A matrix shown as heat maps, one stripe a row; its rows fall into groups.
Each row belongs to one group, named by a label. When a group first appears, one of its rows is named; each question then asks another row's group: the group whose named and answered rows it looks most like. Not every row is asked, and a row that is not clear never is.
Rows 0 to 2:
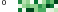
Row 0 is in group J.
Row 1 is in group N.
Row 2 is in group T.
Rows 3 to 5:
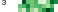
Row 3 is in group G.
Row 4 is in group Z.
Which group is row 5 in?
N
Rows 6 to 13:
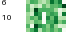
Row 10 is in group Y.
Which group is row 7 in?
J
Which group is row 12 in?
T
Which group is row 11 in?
Y
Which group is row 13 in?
Z
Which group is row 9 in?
Y
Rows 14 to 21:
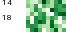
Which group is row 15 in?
J
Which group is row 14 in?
N
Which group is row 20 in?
Z
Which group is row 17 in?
G
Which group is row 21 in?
Y
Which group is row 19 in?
T
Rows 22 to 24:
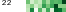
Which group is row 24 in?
G
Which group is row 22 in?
J
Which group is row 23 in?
N
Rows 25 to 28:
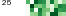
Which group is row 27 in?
G
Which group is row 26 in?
G
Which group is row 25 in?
T
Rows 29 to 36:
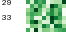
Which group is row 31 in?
Z
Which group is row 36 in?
J
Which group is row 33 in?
N
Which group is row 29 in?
J
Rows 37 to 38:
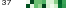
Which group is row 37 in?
G
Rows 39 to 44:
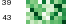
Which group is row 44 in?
J
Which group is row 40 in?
G
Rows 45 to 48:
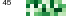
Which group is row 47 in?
N
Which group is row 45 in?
Z
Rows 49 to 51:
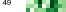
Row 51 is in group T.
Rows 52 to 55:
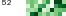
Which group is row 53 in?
G
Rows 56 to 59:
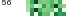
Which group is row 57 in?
N
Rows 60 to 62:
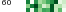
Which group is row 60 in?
T
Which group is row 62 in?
T
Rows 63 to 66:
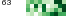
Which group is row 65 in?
J
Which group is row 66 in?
N
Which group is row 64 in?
J
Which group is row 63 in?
G
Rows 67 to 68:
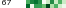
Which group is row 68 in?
T
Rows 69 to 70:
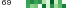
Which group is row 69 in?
Z
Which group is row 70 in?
J
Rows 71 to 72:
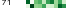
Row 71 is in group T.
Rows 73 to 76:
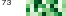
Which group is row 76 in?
N
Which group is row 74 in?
T
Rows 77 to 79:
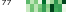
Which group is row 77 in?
J
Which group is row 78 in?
N
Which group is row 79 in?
N
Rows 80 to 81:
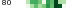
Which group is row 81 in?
N
